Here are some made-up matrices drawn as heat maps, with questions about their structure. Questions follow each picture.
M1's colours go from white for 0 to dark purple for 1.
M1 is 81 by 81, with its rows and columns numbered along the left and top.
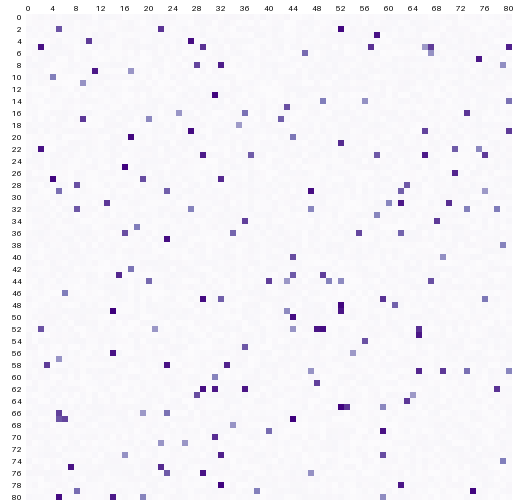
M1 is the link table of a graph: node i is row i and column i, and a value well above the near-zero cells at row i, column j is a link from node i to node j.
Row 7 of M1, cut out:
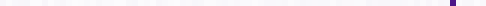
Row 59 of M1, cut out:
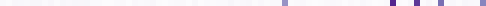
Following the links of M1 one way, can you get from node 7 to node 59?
yes
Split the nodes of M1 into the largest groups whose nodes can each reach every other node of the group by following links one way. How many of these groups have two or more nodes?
2
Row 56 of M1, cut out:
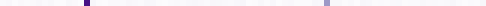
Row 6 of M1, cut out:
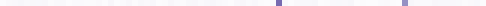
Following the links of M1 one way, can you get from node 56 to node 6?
yes
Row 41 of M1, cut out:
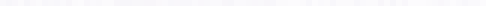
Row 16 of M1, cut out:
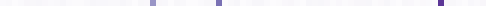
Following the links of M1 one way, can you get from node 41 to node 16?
no
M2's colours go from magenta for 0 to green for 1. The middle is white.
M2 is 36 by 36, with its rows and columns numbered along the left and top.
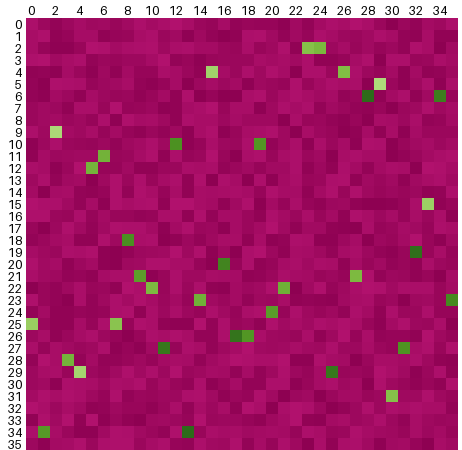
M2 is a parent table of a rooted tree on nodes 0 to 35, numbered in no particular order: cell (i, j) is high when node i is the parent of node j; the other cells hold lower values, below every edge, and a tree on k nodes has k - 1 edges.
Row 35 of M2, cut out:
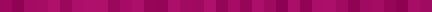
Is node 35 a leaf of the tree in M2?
yes
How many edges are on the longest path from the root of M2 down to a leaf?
8
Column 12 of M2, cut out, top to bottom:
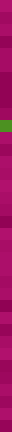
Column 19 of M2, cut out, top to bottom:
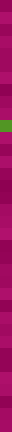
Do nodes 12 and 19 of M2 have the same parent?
yes
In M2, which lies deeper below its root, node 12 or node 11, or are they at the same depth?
node 11
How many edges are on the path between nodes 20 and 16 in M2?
1
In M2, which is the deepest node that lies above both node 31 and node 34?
27
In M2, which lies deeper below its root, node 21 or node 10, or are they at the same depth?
the same depth
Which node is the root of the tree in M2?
22
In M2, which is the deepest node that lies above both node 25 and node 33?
29
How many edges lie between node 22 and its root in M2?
0
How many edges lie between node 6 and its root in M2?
4
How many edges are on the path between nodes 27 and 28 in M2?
3
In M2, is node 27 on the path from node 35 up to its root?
no
